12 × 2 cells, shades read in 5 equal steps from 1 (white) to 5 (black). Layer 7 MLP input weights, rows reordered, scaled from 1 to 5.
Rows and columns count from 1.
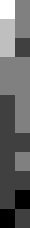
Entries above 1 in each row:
1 2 2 2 2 2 2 2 2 2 2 2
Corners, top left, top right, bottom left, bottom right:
1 3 5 4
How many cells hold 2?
2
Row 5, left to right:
3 3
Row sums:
4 5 6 6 6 7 7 8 7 8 9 9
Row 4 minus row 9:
-1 0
